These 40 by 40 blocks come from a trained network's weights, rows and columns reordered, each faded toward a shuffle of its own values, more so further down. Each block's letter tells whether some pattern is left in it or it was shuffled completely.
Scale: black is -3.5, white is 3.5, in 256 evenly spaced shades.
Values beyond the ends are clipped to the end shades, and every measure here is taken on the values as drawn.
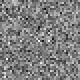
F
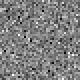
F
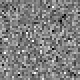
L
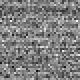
L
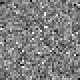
F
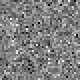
F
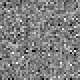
L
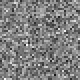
F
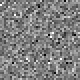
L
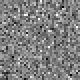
F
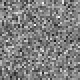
F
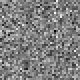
F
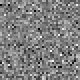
L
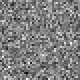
L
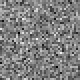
L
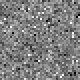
F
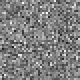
F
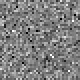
F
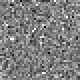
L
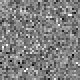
F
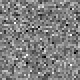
F
